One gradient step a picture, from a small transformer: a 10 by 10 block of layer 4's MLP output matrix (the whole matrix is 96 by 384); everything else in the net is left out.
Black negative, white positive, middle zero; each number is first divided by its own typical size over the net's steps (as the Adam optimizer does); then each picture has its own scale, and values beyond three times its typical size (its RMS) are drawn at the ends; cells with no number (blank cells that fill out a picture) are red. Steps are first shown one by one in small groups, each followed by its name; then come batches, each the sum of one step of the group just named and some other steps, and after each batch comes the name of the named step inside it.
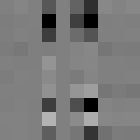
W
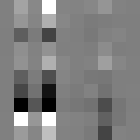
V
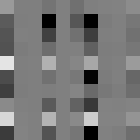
W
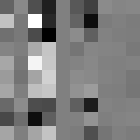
W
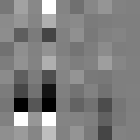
V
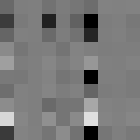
W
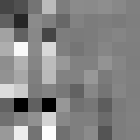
V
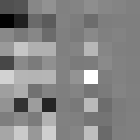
V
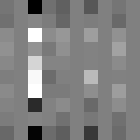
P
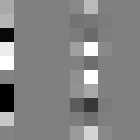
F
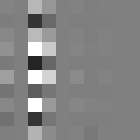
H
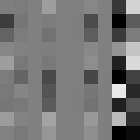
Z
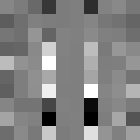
P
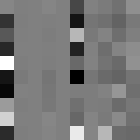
Z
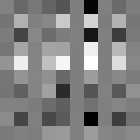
P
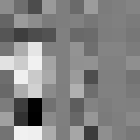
P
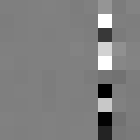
Z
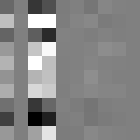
P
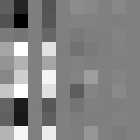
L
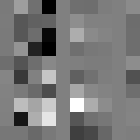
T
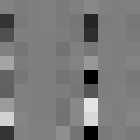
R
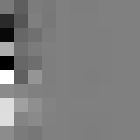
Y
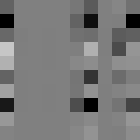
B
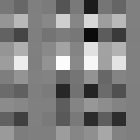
Y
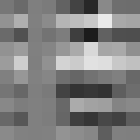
Y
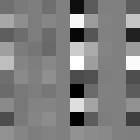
T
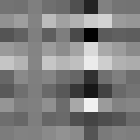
R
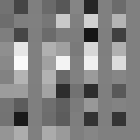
L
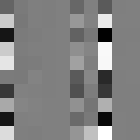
Y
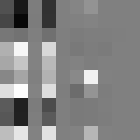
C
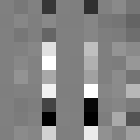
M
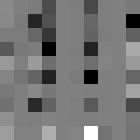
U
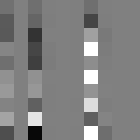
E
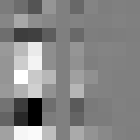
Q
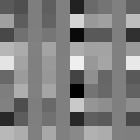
C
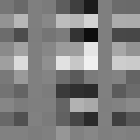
E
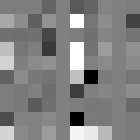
U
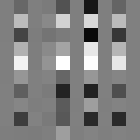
E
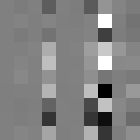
M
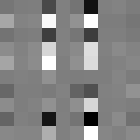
M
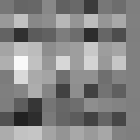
Q
